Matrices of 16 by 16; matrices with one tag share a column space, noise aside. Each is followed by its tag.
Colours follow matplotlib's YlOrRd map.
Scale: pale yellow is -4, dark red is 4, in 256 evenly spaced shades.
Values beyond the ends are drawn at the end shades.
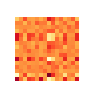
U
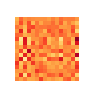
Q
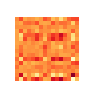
U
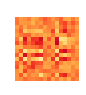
Q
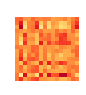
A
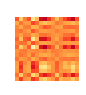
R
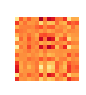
R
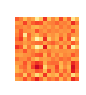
R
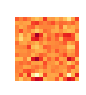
U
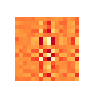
Q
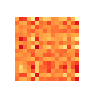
R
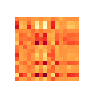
A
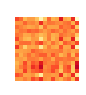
R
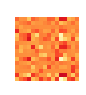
U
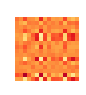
U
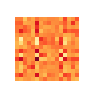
Q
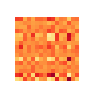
U
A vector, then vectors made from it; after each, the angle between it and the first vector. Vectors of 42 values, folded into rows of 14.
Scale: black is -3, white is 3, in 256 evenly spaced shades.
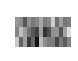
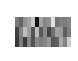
orthogonal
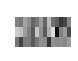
orthogonal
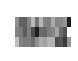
partly aligned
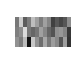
orthogonal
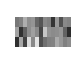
nearly opposite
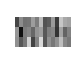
orthogonal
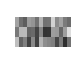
nearly parallel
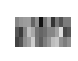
partly opposed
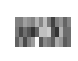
partly opposed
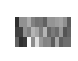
partly opposed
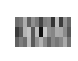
partly opposed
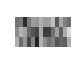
nearly parallel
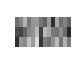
nearly opposite
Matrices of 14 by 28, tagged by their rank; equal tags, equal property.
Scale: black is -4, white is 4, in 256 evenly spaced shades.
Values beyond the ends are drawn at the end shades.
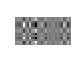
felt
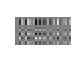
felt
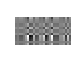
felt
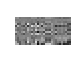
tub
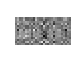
tub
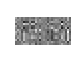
tub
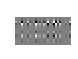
felt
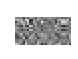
tub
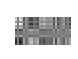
felt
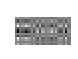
felt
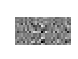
tub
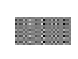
felt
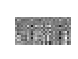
tub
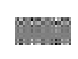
felt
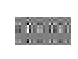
felt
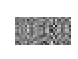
tub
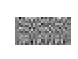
tub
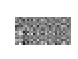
tub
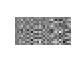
tub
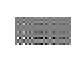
felt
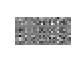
tub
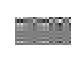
felt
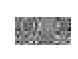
tub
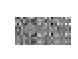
tub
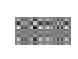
felt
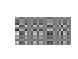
felt
